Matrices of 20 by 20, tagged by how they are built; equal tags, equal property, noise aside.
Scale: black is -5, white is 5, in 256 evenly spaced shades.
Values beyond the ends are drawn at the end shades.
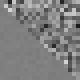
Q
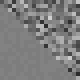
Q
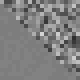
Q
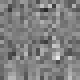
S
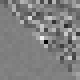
Q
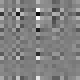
S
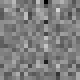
S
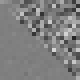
Q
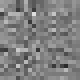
S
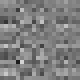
S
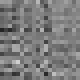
S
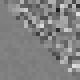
Q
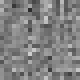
S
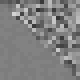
Q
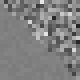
Q
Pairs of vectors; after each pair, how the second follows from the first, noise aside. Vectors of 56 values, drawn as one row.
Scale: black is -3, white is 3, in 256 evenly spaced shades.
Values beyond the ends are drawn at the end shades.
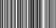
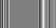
partly zeroed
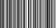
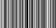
negated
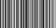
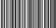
negated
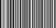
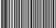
negated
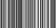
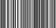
reversed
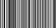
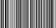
negated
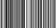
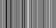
partly zeroed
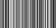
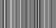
partly zeroed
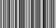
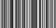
reversed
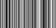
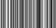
negated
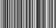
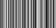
negated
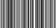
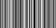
negated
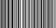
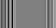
partly zeroed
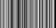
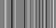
partly zeroed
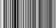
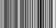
reversed
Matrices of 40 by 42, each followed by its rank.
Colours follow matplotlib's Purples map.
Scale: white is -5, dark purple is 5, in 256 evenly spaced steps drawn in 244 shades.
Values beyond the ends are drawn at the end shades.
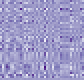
three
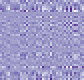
three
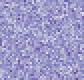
full rank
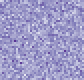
full rank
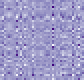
three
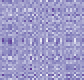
three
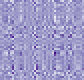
three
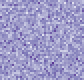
full rank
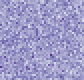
full rank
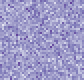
full rank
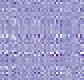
three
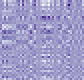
three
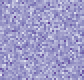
full rank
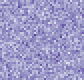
full rank
